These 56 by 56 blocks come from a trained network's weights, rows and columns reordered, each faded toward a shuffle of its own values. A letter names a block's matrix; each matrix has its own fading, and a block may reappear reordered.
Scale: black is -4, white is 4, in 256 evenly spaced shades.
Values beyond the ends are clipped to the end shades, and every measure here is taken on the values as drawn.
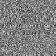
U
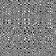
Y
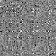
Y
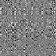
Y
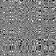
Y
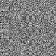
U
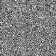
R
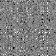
Y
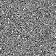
R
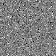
R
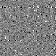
Y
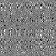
Y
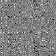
Y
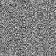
U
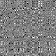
Y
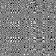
Y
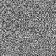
U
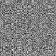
U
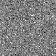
R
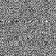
U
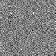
U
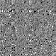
Y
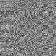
U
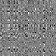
Y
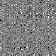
Y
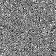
R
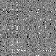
Y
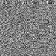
U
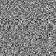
U
